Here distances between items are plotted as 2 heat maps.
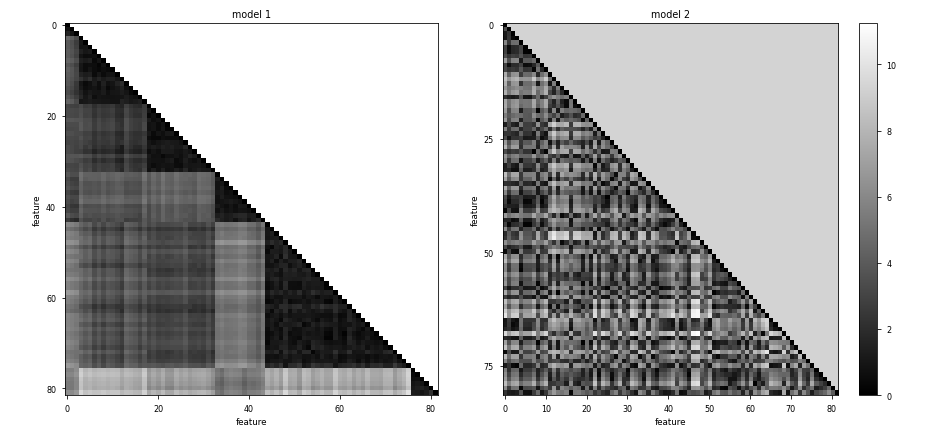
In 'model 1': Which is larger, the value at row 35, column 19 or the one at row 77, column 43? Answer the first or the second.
the second
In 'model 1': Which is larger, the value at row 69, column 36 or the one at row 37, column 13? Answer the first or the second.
the first
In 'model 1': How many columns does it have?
82
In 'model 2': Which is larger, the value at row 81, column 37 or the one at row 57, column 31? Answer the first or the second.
the second
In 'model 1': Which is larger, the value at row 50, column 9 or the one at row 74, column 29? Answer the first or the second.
the first
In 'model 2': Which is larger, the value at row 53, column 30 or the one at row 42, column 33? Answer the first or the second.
the second
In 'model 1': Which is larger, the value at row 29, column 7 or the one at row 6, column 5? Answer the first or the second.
the first
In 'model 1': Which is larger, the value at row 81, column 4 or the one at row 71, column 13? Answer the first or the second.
the first
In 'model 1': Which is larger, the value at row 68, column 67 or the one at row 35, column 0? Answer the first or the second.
the second
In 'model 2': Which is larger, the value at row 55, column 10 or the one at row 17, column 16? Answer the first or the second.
the first
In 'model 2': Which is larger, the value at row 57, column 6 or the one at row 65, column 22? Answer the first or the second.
the first
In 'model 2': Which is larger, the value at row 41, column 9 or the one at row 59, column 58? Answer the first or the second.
the second
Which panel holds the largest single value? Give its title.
model 2
